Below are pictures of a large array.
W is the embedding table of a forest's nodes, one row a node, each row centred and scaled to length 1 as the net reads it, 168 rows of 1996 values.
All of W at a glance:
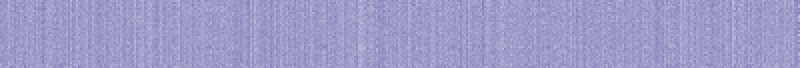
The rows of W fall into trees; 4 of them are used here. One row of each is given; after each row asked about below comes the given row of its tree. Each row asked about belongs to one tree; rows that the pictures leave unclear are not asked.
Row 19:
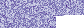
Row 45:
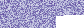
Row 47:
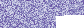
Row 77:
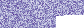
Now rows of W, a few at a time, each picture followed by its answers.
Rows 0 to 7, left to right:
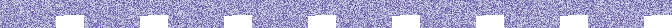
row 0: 45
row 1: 19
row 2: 47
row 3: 47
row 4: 19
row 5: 19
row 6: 77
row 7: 47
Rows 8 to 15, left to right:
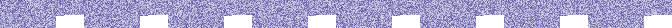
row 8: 77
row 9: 77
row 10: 47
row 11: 19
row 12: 19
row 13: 47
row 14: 47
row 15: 45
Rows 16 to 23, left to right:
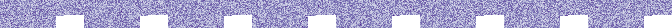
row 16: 45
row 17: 19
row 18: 77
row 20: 77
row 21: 77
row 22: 77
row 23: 77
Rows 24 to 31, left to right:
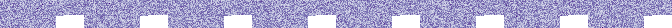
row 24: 45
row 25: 77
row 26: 45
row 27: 45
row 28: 47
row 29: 47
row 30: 77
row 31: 47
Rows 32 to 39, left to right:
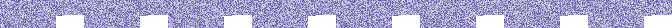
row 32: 19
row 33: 19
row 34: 19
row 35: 77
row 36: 19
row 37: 19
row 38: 47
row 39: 77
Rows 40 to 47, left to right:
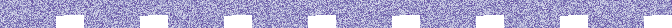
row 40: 47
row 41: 47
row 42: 47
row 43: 45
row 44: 45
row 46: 77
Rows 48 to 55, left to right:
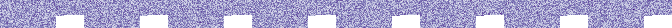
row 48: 19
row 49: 45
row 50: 45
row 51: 45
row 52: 77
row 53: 77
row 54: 45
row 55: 77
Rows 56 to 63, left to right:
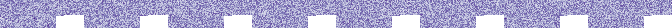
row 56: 77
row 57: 77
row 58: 47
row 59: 47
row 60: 19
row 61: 19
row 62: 45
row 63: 47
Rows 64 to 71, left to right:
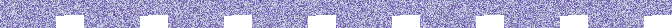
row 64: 47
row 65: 77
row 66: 19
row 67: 45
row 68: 19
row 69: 47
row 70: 19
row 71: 77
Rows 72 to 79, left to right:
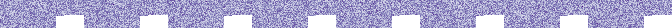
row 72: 47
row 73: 77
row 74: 77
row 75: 19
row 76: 45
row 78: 47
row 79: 19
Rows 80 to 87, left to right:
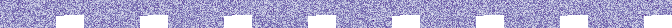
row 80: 77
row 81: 47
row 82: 19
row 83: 47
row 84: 19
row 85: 47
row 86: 45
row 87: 45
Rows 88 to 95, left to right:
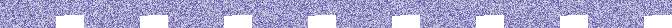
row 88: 77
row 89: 47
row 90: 77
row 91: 47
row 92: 77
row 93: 77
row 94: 19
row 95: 19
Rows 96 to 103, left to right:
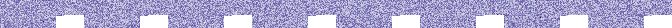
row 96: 19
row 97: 77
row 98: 45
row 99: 77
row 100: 47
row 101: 47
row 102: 19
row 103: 45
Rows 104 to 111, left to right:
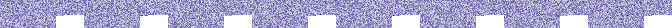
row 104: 77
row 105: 77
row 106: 19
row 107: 47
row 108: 77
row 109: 47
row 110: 45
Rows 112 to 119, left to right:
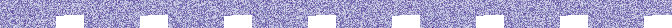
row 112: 77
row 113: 19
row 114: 19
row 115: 19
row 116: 19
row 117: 45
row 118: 19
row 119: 19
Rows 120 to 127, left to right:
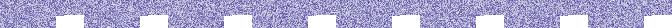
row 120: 19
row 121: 19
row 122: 47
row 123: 47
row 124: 47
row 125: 45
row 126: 47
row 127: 77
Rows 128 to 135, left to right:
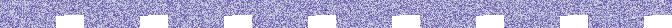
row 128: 47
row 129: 77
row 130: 77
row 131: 47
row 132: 45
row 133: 45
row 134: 47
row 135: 19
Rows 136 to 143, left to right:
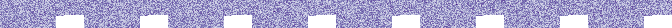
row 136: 45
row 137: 77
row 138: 45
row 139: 19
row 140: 19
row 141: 47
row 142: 77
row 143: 77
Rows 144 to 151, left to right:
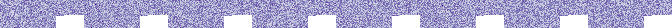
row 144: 47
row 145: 45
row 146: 47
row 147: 77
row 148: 47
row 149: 45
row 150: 77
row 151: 77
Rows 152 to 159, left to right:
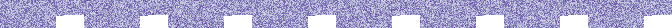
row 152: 19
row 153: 77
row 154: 47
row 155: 47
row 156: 45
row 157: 19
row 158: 77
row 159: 77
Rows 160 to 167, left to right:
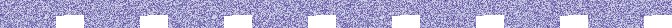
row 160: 19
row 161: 45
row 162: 19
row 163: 47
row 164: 19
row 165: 47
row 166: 47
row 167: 45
